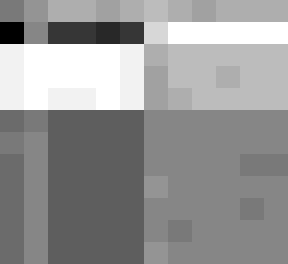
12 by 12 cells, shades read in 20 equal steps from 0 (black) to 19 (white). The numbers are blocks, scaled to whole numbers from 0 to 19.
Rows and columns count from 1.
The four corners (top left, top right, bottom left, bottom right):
9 13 8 10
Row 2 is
0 10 4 4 3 4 16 19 19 19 19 19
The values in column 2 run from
9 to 19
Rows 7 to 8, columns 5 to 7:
7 7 10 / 7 7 10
